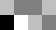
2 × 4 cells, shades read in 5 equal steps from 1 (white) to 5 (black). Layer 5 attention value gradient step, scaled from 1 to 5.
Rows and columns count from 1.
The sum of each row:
10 11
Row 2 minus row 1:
3 -2 -1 1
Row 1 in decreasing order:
3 3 2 2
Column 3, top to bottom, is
3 2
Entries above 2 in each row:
2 2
